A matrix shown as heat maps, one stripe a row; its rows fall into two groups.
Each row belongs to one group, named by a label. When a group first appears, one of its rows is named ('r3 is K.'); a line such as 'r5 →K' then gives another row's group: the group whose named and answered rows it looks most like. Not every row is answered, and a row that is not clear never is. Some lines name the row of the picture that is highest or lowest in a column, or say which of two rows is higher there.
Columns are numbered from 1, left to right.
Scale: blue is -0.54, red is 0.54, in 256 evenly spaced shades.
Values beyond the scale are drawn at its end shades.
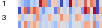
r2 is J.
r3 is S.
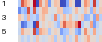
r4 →S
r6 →J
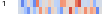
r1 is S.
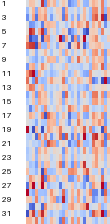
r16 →S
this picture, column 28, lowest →12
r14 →J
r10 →J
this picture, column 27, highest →12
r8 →J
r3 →J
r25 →S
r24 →J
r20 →J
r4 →S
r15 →J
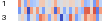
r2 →J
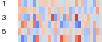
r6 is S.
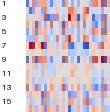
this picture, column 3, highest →7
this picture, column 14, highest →9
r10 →S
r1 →J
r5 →J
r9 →J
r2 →S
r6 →S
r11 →S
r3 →S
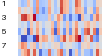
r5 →J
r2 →S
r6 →S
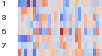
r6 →S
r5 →S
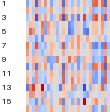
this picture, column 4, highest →7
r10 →J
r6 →S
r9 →S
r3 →J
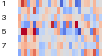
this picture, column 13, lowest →4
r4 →J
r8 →J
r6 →J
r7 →S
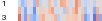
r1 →S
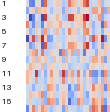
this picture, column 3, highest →6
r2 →J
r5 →S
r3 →S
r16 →J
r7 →S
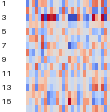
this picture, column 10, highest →3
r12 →J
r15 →S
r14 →S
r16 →J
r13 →J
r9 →S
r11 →J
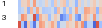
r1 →J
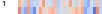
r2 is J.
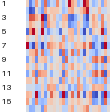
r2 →S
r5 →J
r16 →S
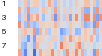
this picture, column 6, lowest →8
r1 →J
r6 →S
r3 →J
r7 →S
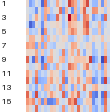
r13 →J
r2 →J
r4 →S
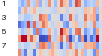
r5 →S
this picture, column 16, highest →5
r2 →J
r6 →S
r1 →S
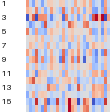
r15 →S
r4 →S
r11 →J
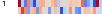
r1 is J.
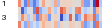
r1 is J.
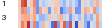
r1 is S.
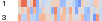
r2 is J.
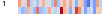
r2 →S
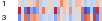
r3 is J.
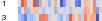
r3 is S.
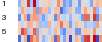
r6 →J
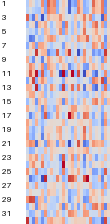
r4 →J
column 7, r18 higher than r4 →No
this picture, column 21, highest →26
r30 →J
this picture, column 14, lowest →11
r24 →J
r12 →J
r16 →S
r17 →S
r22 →S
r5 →J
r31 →S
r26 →S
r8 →S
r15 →J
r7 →J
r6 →S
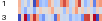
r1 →S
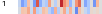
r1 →S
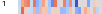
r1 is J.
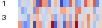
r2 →S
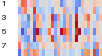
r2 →J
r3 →J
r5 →S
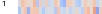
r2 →J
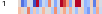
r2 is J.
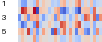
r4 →S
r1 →S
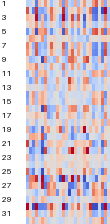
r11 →J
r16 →S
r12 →S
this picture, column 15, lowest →28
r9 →S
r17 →S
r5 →J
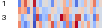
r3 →S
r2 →S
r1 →J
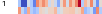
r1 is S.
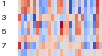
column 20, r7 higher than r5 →No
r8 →S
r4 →S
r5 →S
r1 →S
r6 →S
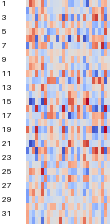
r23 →J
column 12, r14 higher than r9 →Yes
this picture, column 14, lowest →19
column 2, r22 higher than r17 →No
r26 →S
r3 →J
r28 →J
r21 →S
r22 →J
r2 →J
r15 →S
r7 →J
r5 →S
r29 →J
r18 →J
